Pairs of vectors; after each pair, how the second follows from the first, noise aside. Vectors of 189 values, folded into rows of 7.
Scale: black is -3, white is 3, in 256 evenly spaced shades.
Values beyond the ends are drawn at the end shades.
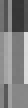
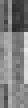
copied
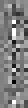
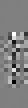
partly zeroed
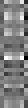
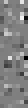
partly zeroed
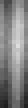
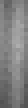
shrunk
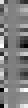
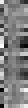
copied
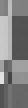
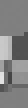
partly zeroed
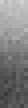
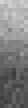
copied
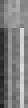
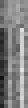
copied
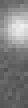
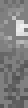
partly zeroed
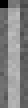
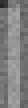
shrunk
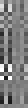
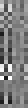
copied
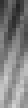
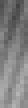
shrunk
